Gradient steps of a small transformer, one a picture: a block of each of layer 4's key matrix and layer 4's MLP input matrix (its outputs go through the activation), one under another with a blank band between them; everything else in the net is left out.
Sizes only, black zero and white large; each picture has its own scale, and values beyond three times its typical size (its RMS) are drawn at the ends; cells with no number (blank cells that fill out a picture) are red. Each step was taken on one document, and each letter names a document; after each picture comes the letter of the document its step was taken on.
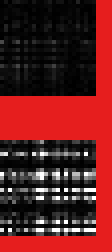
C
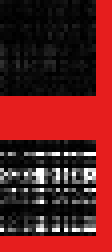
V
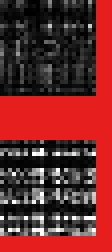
V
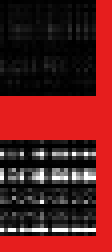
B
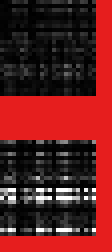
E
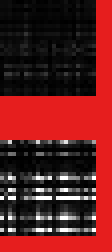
E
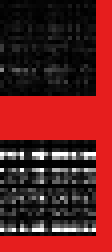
B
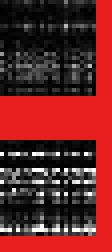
V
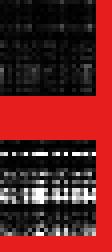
V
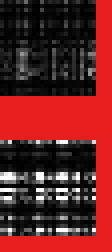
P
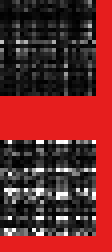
P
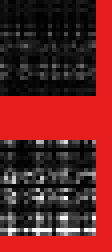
E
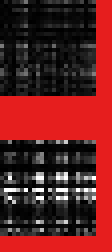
P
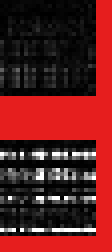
B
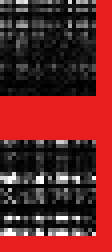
P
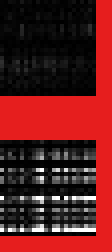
B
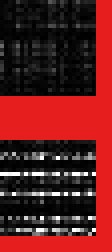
V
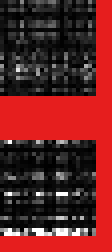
P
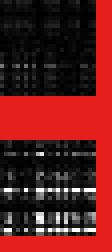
C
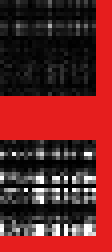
V
